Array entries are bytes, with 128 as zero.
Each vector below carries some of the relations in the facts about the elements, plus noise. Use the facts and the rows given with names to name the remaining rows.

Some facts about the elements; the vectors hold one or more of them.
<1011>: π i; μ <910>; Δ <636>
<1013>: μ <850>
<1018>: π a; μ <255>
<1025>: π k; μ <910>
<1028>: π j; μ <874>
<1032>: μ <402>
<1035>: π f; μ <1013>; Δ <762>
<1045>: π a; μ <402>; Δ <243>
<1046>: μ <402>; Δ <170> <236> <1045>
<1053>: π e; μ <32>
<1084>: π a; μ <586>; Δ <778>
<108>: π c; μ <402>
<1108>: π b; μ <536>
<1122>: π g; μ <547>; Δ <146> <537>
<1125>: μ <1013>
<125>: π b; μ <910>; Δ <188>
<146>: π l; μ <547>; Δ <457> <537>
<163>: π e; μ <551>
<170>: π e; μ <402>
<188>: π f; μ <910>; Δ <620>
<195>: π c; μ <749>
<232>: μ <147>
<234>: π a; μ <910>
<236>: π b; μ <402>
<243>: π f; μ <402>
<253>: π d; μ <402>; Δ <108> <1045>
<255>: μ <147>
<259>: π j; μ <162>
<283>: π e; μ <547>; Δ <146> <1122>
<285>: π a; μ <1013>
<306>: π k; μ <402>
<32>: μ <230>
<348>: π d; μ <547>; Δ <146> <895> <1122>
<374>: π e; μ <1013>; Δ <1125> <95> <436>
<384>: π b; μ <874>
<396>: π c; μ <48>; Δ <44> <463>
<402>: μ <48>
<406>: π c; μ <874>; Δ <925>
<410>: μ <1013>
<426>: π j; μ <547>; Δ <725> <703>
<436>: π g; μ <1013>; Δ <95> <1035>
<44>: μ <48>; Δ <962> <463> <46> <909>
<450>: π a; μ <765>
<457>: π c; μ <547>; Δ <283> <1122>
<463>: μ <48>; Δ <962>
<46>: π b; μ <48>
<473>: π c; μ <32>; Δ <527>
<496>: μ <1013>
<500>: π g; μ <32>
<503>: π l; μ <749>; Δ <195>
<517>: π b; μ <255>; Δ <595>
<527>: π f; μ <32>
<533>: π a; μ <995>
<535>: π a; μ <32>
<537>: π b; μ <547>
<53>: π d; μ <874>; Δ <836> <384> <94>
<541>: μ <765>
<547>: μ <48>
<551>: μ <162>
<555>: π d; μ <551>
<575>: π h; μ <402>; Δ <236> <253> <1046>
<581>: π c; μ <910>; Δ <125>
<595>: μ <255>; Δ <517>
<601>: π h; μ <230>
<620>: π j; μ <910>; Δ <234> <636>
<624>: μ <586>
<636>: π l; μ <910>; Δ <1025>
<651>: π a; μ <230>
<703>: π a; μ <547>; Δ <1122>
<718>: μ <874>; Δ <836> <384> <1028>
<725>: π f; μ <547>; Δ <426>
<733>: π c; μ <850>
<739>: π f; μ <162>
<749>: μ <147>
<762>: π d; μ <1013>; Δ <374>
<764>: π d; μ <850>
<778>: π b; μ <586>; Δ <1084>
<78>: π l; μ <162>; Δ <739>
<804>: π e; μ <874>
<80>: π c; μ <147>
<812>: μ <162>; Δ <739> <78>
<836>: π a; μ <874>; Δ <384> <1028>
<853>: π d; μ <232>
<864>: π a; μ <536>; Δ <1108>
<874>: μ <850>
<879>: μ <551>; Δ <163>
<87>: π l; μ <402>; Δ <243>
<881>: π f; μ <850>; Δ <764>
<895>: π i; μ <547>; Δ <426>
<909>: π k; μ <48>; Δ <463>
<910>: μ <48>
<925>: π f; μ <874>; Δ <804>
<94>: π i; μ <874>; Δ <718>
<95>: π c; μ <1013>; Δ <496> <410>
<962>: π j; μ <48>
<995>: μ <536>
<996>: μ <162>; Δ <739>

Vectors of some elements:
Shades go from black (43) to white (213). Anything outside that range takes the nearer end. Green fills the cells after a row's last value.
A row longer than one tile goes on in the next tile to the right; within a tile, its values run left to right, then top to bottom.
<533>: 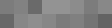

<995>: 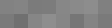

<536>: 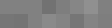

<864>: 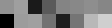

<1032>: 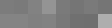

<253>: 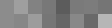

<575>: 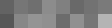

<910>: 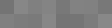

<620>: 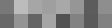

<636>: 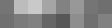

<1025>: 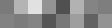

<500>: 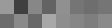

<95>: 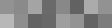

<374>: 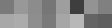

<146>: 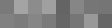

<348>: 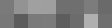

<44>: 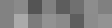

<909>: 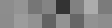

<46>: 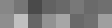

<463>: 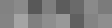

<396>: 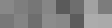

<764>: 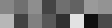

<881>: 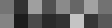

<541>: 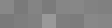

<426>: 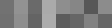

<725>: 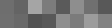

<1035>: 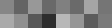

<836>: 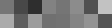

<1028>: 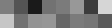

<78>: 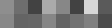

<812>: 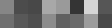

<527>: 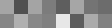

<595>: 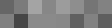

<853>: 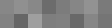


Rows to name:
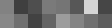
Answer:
<739>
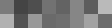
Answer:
<718>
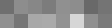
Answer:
<163>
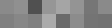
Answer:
<259>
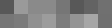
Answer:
<283>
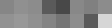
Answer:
<108>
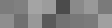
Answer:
<306>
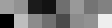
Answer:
<1108>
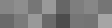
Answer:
<87>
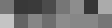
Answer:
<384>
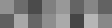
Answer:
<778>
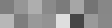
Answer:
<195>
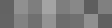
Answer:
<703>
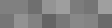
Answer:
<285>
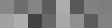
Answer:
<436>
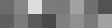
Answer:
<188>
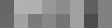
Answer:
<234>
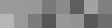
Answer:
<762>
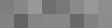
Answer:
<80>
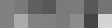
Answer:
<236>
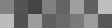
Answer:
<94>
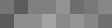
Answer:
<601>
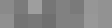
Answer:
<733>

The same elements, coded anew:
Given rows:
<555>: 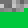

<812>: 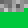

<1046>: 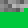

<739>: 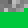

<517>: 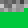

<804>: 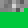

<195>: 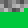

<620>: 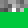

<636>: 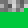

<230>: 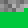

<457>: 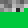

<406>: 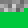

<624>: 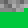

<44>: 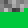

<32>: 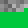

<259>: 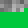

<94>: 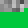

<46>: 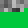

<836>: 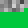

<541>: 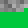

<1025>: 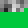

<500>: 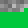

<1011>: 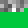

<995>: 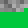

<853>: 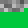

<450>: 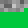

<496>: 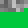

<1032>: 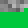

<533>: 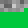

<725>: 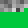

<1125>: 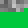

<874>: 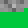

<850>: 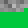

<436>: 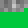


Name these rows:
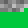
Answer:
<601>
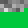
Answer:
<778>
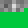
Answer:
<374>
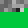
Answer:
<962>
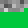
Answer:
<1018>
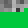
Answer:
<537>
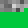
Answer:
<1045>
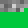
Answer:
<1053>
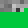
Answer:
<306>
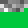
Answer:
<503>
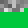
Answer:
<473>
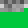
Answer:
<595>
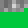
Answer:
<95>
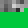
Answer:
<170>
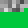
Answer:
<53>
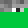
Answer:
<426>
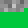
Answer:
<925>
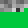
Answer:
<1122>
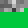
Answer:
<527>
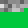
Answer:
<879>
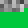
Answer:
<1028>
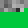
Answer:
<909>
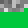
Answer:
<78>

